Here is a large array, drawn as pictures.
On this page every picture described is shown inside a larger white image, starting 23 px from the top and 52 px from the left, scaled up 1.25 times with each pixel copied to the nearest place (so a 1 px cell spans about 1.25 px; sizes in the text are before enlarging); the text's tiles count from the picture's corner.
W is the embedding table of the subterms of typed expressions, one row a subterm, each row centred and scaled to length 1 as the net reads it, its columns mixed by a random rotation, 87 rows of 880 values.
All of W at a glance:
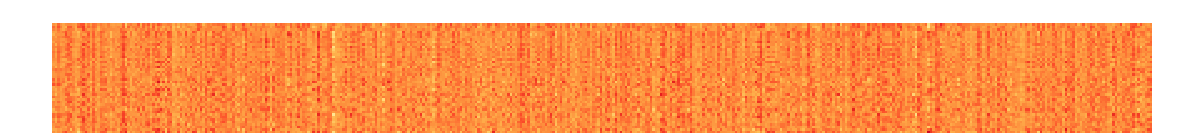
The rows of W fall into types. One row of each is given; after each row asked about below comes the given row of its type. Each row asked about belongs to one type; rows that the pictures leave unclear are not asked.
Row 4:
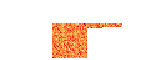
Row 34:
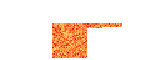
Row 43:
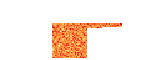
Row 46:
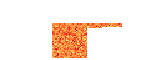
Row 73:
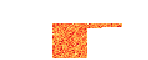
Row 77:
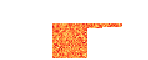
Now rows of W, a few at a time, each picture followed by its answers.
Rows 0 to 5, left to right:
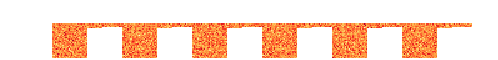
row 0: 46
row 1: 34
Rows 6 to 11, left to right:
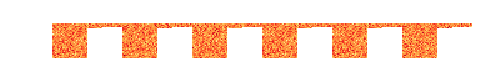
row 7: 73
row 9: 73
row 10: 73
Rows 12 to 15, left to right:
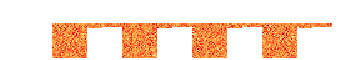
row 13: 77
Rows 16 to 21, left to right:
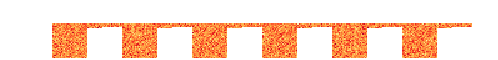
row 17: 34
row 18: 73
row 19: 73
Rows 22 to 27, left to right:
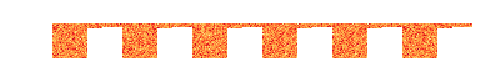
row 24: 34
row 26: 73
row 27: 46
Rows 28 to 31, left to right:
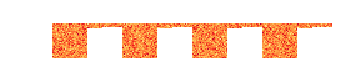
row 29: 34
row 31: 46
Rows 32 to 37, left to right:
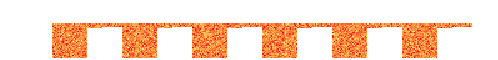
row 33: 77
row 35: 73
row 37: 4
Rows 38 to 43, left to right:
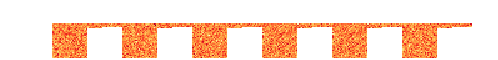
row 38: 46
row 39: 4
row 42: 73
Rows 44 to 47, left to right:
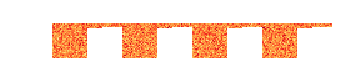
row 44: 77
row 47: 46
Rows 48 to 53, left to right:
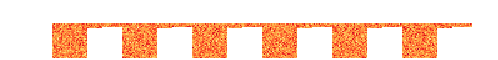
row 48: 77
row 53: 46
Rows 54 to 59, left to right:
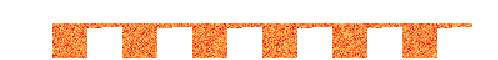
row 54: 43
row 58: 34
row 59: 77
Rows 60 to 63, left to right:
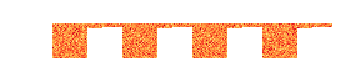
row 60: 73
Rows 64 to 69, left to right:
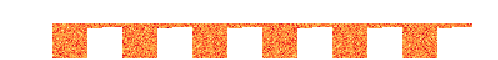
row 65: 43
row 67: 77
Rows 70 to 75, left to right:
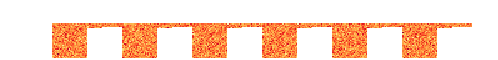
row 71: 43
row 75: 46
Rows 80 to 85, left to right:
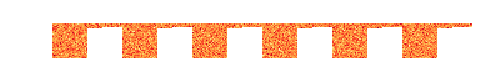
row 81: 4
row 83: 4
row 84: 43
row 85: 43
